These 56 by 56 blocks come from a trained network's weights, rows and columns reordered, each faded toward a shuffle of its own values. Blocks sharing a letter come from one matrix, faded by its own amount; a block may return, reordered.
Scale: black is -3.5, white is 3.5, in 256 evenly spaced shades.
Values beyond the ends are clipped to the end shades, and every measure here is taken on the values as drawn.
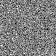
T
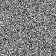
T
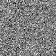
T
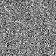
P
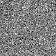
P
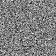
T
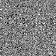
P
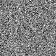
T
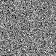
T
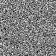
T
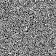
T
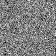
T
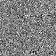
P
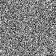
T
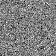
T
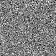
T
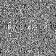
P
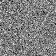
T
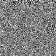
P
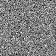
T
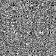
P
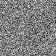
T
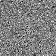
T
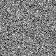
T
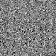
P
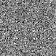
P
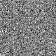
P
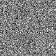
P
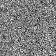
T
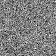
T
